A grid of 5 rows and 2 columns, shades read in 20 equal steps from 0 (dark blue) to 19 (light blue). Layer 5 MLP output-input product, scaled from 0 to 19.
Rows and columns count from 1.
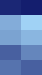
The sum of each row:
1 34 30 18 16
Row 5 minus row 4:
2 -4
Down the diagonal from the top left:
1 19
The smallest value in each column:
1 0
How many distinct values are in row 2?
2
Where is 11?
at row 4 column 2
